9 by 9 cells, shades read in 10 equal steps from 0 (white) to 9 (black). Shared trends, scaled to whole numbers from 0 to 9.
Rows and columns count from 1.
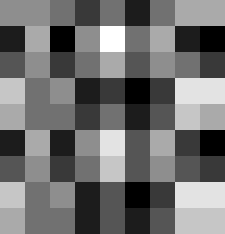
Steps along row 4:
up down up down up down down same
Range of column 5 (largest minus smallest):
7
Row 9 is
3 5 5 8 6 8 6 2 2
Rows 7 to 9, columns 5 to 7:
2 6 4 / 6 9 7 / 6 8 6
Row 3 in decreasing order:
7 7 6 6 5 5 4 4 3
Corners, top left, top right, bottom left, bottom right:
4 3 3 2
